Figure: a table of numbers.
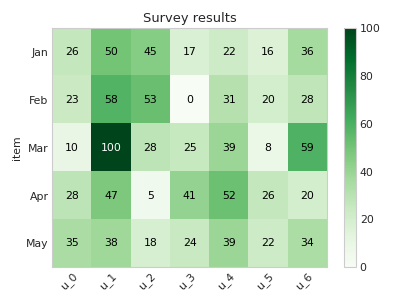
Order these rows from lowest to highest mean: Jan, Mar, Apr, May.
May, Jan, Apr, Mar
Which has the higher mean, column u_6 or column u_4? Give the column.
u_4
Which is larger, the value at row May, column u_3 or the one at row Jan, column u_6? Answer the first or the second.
the second
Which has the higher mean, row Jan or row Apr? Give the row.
Apr
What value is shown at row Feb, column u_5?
20
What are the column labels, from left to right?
u_0, u_1, u_2, u_3, u_4, u_5, u_6
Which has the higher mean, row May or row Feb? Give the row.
Feb
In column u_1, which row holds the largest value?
Mar
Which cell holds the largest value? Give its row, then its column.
Mar, u_1
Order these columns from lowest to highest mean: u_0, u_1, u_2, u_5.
u_5, u_0, u_2, u_1
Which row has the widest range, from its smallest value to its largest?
Mar
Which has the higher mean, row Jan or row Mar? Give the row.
Mar
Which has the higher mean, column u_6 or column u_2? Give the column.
u_6
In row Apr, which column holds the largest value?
u_4
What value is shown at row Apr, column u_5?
26
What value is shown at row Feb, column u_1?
58
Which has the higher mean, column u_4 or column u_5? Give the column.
u_4
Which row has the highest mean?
Mar
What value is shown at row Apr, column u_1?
47
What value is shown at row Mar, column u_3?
25
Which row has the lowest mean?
May
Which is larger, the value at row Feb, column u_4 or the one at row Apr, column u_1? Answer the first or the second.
the second
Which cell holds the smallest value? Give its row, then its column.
Feb, u_3
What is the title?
Survey results
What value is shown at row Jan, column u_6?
36
